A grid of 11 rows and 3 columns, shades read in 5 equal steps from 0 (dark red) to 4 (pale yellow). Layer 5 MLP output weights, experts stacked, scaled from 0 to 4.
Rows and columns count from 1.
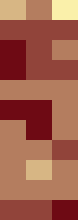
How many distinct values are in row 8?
2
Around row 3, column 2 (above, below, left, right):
1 1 0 2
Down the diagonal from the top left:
3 1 2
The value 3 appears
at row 1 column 1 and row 9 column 2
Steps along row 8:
same down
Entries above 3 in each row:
1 0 0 0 0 0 0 0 0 0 0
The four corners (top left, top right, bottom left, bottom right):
3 4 1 0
